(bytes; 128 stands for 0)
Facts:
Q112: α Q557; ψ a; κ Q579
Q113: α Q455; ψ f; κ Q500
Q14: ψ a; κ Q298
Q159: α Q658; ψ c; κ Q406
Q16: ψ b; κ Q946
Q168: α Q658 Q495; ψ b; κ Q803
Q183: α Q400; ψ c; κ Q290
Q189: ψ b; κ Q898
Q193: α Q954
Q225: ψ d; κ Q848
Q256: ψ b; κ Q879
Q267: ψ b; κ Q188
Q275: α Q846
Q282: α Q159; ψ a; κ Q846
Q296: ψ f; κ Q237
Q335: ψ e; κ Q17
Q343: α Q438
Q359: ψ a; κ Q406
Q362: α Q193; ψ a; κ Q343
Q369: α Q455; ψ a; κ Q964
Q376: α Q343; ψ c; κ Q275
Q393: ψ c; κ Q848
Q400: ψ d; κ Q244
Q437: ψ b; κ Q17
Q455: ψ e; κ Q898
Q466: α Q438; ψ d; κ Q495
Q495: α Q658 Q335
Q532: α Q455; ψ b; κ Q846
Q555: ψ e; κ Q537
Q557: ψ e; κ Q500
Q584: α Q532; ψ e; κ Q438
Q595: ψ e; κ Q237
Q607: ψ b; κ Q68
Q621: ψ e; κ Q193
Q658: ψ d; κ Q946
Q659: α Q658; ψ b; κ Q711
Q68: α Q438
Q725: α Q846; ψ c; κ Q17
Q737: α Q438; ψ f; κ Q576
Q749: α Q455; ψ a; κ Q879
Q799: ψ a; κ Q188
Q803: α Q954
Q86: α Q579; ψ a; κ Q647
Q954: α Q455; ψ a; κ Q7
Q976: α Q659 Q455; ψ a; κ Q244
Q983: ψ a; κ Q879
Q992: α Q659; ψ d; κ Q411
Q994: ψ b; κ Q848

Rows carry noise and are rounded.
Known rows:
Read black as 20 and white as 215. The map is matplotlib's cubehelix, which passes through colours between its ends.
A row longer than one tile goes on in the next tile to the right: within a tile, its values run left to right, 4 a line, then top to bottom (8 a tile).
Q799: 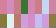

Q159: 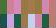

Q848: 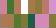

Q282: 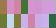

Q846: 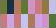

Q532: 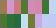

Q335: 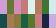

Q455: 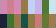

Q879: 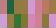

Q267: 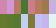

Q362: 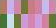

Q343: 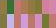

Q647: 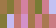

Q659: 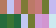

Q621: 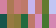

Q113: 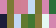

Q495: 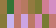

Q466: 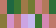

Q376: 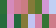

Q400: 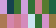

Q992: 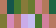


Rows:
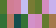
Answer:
Q393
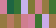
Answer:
Q225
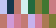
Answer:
Q244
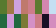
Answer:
Q725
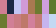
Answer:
Q500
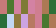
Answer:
Q406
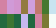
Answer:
Q437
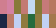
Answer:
Q737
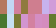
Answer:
Q86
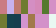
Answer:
Q256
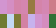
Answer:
Q976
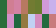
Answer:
Q183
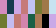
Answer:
Q17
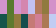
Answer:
Q557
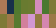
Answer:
Q658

